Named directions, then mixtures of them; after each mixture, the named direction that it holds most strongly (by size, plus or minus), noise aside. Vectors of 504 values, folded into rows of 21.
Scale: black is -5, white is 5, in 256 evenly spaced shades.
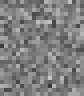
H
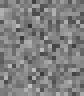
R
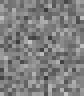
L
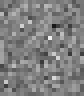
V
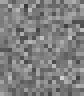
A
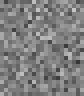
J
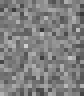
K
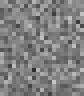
R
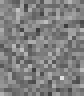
A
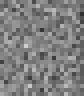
K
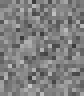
R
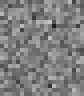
H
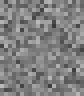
H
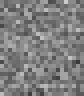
K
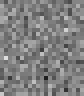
L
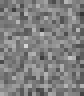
K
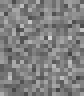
A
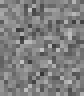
R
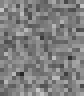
K
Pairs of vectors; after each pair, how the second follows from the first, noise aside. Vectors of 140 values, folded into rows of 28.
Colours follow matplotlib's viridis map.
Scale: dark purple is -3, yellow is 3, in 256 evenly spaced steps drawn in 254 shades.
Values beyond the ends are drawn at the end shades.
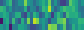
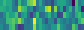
reversed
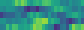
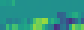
partly zeroed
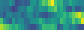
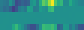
partly zeroed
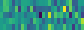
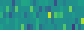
partly zeroed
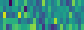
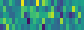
wrapped around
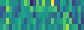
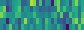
negated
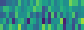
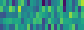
wrapped around
